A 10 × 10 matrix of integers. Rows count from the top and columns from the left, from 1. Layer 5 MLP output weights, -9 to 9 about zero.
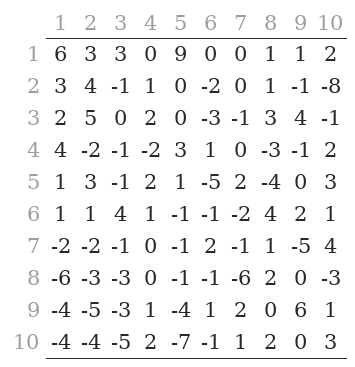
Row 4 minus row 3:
2 -7 -1 -4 3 4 1 -6 -5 3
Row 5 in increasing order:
-5 -4 -1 0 1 1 2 2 3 3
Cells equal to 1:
16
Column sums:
1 0 -8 7 -1 -9 -5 7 6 4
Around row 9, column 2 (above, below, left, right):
-3 -4 -4 -3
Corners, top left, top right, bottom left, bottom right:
6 2 -4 3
